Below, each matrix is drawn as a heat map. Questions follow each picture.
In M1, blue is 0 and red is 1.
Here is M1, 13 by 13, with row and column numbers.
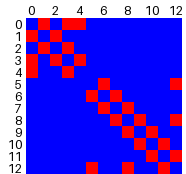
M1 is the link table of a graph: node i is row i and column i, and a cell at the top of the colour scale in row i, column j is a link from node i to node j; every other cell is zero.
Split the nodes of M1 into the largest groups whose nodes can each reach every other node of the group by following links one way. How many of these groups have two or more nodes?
2
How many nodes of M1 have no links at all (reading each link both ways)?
0
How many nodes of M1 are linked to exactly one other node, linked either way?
0
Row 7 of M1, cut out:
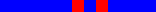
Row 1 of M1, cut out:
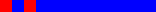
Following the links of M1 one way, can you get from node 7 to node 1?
no
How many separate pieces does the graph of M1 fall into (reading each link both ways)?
2
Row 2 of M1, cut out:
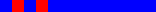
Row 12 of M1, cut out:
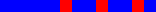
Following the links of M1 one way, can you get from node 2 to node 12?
no
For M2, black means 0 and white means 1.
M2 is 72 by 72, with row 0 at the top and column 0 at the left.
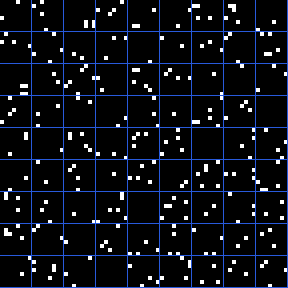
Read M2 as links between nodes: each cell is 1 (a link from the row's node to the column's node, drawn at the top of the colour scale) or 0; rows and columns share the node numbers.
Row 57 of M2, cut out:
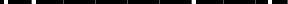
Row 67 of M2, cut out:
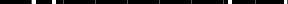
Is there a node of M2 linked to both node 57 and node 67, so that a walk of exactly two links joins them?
yes
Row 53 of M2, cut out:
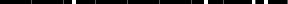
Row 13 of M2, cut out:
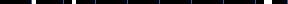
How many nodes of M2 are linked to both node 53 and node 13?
2
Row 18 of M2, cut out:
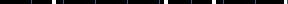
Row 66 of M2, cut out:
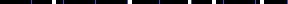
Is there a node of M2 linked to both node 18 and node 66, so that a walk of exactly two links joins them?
yes
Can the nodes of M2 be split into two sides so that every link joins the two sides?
no
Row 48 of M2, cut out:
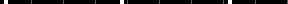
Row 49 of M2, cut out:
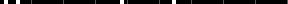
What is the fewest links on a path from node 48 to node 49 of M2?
2
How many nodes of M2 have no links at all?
0
